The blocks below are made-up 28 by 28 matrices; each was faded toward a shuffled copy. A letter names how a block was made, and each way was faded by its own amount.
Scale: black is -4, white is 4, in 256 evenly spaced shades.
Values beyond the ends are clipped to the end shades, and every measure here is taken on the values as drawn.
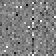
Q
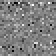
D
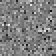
D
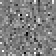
Q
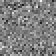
D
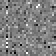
Q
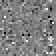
Q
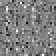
Q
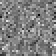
Q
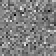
D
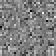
Q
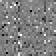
Q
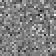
D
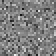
D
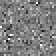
Q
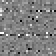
D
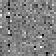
Q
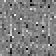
Q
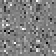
Q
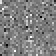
Q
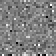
D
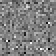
D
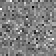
D
